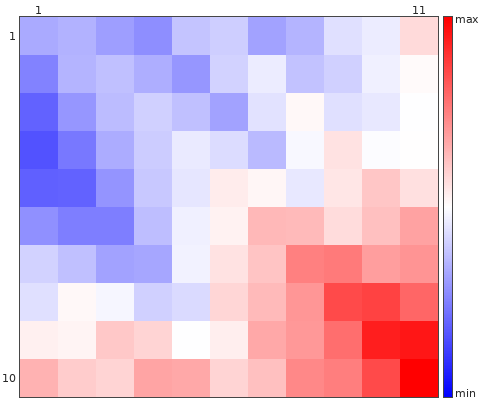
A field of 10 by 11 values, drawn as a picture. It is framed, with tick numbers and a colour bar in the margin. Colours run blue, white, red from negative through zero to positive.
Ninth with the highest average: bottom right. Grain: diagonal, down to the right. Mirror symmetry: none. Slope: up to the bottom right.
